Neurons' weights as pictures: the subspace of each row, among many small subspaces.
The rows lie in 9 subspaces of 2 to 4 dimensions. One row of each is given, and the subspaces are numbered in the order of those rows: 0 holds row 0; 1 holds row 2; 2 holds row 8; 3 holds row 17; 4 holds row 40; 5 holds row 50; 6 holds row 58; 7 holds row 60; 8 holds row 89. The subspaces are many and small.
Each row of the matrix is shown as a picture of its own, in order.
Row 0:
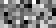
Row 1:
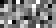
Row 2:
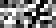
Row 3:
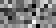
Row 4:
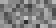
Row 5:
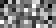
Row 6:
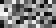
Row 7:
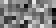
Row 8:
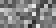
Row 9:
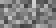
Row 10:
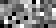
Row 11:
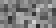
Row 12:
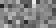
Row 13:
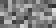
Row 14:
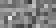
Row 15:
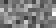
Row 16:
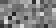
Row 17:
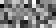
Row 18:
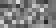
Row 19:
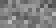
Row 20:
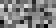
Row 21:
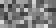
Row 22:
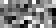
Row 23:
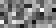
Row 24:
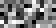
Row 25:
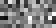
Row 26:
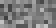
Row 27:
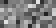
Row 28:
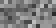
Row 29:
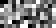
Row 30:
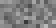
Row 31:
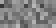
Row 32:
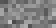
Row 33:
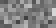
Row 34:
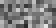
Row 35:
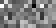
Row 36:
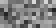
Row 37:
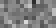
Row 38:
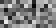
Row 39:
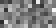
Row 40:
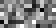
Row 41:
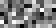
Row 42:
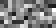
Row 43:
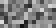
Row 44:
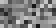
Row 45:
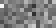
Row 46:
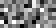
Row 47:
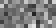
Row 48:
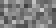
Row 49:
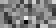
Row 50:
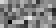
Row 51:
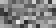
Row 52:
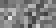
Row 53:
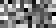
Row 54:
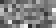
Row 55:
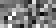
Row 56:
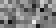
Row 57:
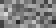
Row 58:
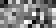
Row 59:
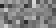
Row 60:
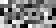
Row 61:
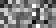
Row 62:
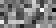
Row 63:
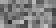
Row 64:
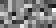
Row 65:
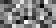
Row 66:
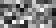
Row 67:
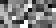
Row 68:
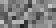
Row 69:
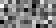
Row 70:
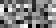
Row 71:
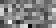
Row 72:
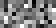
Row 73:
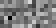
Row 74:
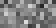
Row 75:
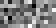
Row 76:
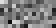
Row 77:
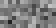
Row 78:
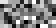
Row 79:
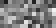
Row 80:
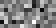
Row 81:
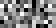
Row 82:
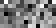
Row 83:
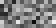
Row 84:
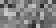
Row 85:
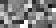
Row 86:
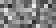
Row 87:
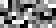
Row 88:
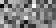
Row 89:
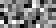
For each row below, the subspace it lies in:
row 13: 4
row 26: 5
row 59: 0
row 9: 2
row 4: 3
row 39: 1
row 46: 8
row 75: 1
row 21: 5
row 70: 7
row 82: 0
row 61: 6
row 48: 6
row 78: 3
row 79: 6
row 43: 8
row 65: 3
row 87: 4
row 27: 1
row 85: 8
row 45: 3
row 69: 5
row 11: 6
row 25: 7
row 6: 6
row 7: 6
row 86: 2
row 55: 1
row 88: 3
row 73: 1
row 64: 4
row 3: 2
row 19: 4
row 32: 7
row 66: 6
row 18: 6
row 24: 4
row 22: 6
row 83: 6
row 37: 0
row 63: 5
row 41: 4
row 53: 7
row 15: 2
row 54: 7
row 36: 6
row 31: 3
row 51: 6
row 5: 5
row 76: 7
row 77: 4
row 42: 4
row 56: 4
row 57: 6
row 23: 4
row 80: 8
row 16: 1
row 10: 1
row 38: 2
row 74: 0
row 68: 8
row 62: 4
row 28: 2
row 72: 6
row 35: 3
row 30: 3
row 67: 8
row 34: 5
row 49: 3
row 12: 0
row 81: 5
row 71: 7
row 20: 5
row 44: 6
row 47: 3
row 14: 1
